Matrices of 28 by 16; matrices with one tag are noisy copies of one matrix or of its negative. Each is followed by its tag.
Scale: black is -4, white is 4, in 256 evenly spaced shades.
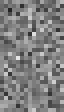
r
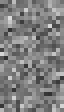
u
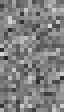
u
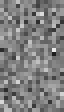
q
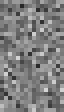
r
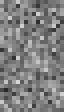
q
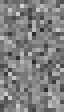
r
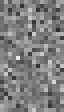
r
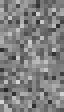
q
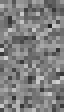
u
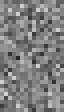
r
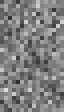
q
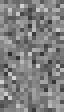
r
